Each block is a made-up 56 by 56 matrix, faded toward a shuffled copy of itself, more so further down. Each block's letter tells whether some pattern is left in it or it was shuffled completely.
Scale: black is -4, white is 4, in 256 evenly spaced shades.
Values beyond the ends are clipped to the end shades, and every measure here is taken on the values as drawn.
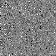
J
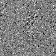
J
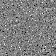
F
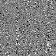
J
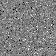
F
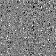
J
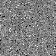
J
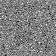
F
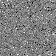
F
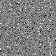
J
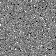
F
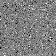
J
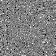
J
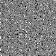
J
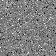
F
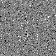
J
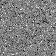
F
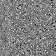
J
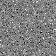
F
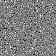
J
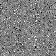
J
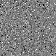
J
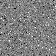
F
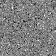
F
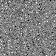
F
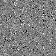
J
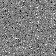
J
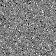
F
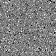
J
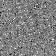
F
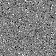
F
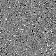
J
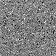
F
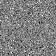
F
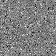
F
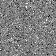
F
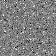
F
